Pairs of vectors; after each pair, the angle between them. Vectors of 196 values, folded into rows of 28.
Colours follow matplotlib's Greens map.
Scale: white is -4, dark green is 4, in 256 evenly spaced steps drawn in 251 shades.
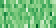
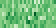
orthogonal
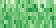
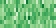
partly aligned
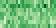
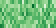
partly opposed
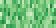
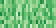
orthogonal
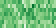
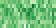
nearly parallel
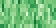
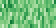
partly opposed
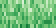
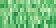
partly aligned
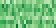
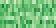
nearly parallel
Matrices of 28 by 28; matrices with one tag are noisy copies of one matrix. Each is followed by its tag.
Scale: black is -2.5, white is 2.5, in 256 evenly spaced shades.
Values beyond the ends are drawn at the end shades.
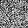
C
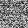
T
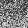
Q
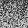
Q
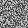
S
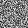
S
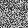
C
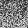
Q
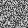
S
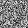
S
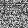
T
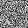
S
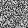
S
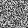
S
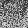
Q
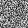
S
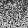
Q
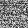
T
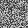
C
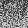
Q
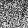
Q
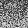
Q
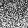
Q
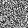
S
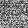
T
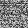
T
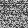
T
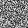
S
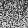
Q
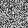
C
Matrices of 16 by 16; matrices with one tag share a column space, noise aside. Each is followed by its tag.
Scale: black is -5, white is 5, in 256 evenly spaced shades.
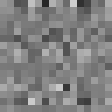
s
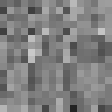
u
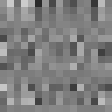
s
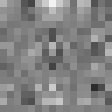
s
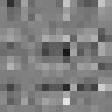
s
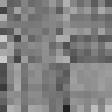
u
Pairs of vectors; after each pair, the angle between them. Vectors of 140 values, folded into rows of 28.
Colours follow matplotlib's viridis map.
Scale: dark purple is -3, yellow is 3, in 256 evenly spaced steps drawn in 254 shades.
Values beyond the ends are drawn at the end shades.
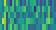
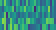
nearly parallel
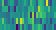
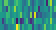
nearly opposite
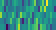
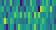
partly aligned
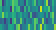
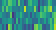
orthogonal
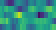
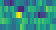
nearly parallel
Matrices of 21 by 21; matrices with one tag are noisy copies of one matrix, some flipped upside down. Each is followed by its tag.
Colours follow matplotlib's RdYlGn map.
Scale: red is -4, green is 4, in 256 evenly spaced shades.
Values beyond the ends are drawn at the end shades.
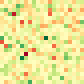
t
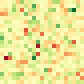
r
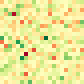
t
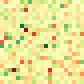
t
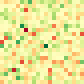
t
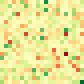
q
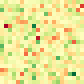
r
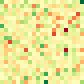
q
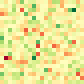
r
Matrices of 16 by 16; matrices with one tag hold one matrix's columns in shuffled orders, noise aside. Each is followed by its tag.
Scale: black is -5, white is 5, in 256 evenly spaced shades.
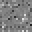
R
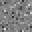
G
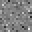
G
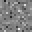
G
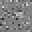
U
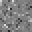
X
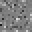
R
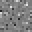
U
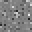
U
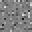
U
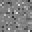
G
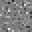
G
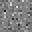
U
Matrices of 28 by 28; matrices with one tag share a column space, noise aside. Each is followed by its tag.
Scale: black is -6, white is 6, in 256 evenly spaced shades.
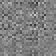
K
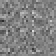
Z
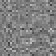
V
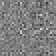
K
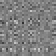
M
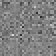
K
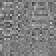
K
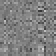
M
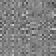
K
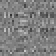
Z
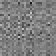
K
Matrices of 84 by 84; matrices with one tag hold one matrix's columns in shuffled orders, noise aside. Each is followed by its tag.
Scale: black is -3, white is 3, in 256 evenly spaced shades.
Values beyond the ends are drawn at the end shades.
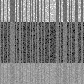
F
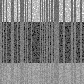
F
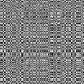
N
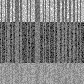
F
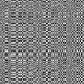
N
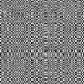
N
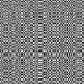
N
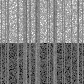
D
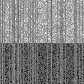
D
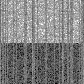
D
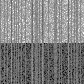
D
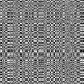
N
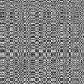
N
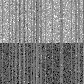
D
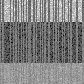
F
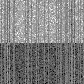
D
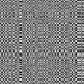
N
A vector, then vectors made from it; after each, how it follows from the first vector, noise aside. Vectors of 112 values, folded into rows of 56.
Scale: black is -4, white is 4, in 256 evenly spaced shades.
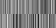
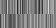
reversed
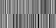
copied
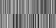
copied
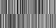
reversed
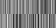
copied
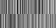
reversed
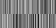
copied
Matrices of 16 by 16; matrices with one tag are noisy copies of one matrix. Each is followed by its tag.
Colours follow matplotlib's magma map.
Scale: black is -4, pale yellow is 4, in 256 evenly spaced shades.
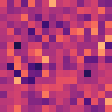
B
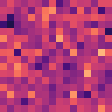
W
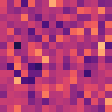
B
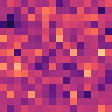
W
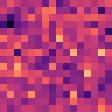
W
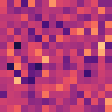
B
